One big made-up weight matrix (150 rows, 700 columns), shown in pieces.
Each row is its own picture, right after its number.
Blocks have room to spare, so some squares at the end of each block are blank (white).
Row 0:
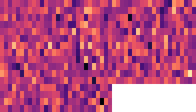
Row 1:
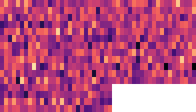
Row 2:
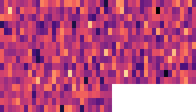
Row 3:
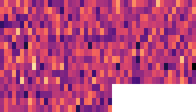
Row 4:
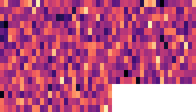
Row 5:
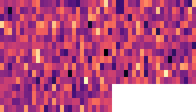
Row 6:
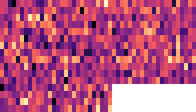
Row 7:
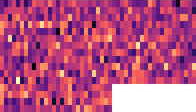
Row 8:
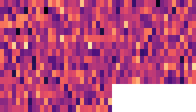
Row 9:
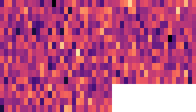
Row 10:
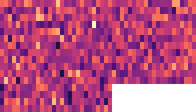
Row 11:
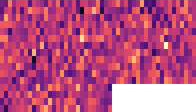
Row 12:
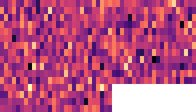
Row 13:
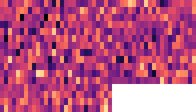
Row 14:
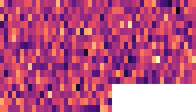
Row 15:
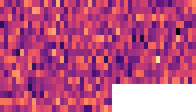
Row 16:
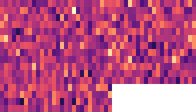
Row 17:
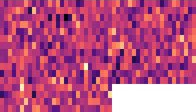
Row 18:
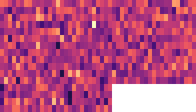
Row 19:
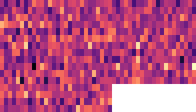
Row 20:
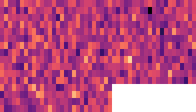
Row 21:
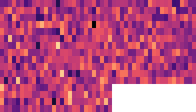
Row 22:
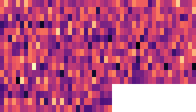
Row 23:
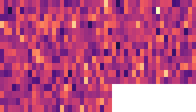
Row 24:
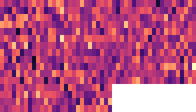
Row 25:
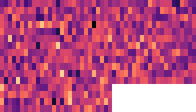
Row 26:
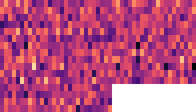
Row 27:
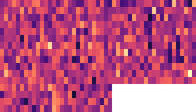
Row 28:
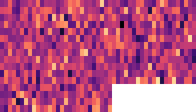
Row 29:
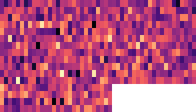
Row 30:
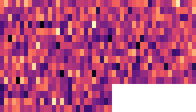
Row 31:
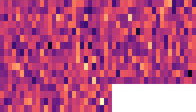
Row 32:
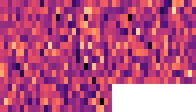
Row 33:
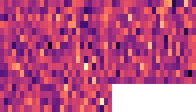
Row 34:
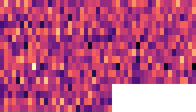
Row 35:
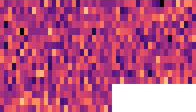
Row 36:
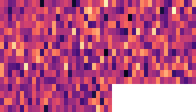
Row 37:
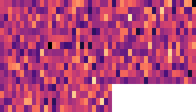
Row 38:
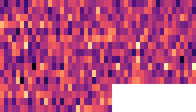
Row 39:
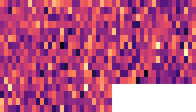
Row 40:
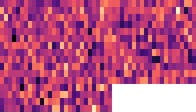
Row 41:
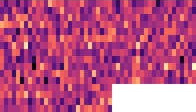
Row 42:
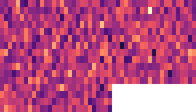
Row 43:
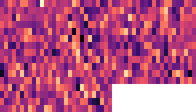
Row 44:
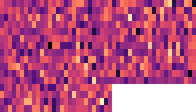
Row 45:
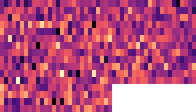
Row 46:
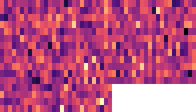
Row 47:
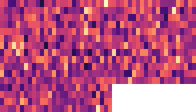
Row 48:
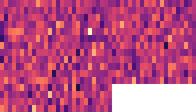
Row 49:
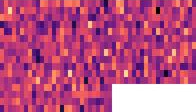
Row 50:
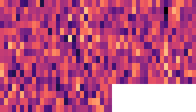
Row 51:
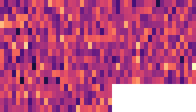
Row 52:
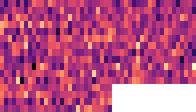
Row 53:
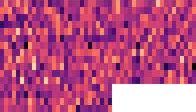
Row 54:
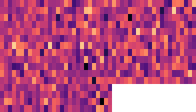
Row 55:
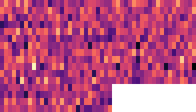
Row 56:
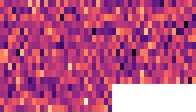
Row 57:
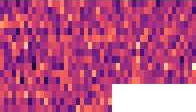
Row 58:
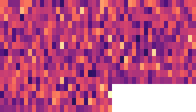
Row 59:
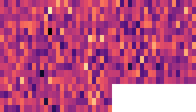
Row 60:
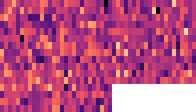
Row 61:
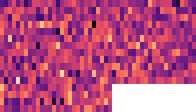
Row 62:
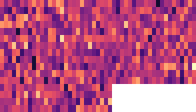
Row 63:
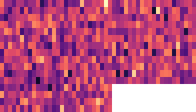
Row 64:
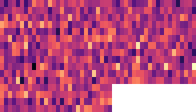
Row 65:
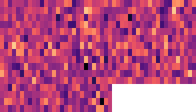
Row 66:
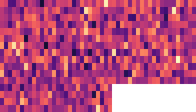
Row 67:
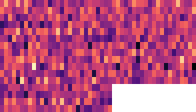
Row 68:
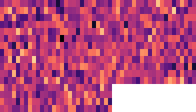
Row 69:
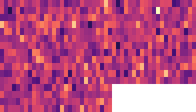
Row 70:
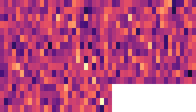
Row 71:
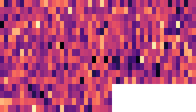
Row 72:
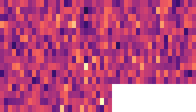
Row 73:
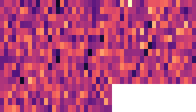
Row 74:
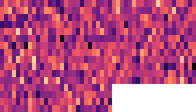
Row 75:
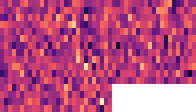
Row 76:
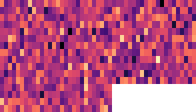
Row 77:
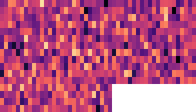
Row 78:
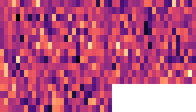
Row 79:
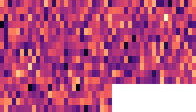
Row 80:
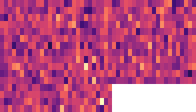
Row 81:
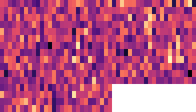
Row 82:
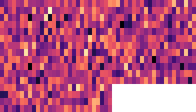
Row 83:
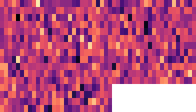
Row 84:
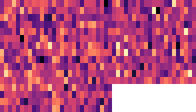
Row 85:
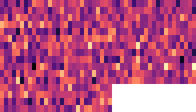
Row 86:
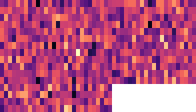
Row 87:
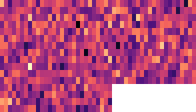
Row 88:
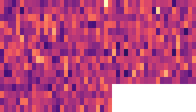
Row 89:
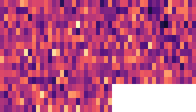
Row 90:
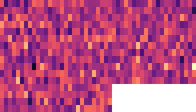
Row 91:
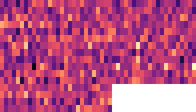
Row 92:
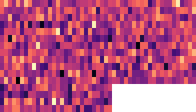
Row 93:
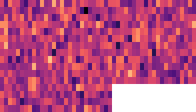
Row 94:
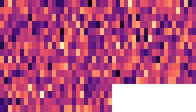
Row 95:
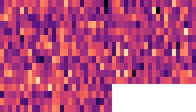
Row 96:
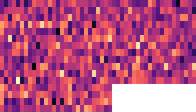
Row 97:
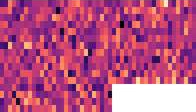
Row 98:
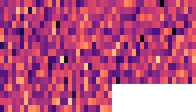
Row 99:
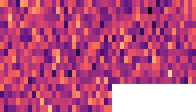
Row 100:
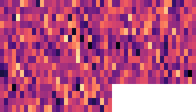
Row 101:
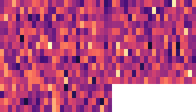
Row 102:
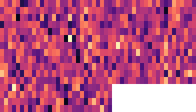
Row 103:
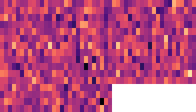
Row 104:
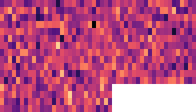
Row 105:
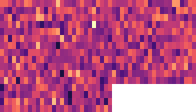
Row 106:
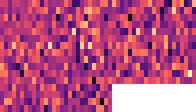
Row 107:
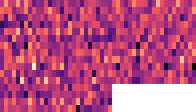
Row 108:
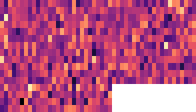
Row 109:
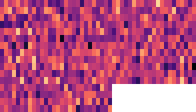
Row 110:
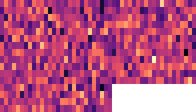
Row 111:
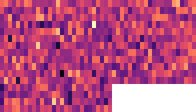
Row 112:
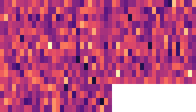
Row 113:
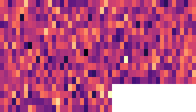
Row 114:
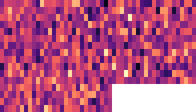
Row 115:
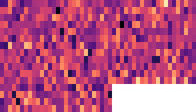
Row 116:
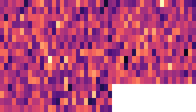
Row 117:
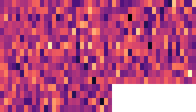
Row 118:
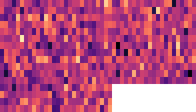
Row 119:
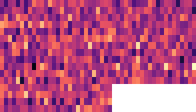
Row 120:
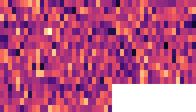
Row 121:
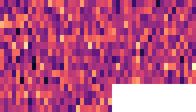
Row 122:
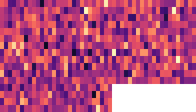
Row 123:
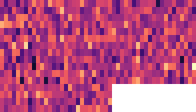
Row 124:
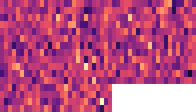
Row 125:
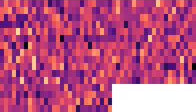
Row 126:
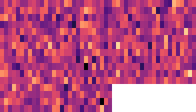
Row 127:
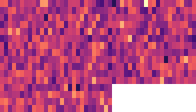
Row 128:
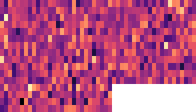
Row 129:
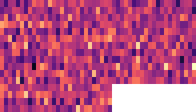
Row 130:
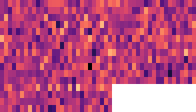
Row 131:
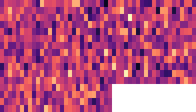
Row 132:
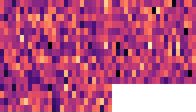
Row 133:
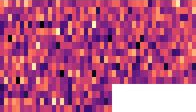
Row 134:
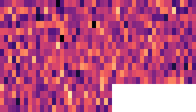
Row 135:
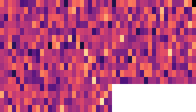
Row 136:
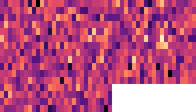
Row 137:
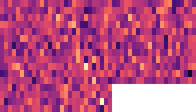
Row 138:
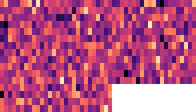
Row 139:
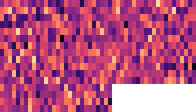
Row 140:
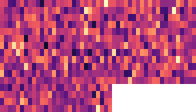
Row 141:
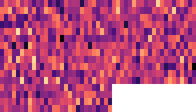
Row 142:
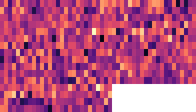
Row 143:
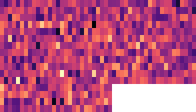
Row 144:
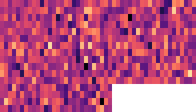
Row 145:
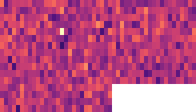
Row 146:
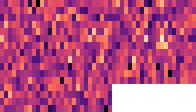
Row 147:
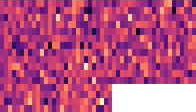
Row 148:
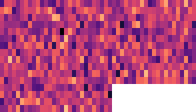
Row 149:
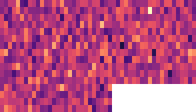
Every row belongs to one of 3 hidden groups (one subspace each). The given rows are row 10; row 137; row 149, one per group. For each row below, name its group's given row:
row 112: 137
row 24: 10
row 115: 149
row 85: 10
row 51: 10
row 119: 10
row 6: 137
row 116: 149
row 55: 10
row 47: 137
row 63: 137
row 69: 137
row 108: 149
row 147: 137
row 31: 137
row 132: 137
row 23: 137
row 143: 10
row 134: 10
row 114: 137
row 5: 137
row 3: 10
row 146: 149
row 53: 10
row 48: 149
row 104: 10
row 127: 149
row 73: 149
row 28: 149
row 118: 137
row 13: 149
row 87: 149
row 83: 137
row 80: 137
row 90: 10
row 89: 149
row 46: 137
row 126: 137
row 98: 149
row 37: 137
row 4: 149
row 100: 137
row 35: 149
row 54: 137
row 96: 10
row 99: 149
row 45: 10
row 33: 137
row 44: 137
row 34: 10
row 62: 10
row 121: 10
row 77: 137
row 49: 137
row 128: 149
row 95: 137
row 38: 10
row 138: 149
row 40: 149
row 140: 137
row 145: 149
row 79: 149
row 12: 149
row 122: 137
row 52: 10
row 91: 10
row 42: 149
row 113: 149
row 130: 149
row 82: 149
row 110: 149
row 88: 137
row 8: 10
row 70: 137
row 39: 149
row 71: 149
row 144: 137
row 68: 10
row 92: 10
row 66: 137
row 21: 10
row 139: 10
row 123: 10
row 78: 137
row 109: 10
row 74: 10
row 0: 137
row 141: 10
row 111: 10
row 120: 149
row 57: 10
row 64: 10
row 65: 137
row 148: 149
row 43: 137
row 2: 137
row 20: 149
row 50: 137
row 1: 10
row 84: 137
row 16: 149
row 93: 149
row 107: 10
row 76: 149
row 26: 10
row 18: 10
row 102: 137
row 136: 149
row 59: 149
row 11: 149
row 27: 137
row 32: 137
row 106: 137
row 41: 10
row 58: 149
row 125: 10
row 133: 10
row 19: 10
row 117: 137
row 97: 149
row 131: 137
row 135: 137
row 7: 10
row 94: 149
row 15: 149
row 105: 10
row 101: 137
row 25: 10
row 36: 137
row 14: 149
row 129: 10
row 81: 137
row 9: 149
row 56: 149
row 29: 10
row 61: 10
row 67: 10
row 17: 149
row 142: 149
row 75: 137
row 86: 149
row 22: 10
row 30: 10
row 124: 137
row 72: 137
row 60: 137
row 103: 137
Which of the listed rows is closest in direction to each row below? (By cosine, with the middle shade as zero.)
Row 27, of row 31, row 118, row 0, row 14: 0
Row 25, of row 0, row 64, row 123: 64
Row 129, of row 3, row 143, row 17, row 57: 57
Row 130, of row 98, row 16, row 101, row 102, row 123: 98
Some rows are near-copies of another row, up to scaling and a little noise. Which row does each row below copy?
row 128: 108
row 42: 149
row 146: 136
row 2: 49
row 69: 23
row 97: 115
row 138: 4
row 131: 114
